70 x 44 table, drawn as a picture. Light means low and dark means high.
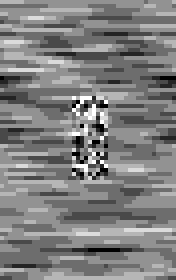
Slope: none. Grain: streaks across. Odd patch: rougher, in the centre. Mirror symmetry: none. Roughest part: centre.
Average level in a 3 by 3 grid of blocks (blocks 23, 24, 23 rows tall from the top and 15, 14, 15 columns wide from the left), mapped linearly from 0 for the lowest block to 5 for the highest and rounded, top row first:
0 3 5 / 3 2 3 / 2 3 1
